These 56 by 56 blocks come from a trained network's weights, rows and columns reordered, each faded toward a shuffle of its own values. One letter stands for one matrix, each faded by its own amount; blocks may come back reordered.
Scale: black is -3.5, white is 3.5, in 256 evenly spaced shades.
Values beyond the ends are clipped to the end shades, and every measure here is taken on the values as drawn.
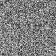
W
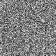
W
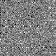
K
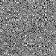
K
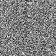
W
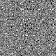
K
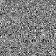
K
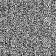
W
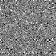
K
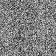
W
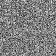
W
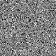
K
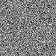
K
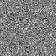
K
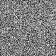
W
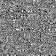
K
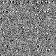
K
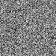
W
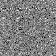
K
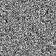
W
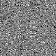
K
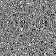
K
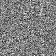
W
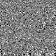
K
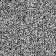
W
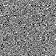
K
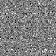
K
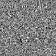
K
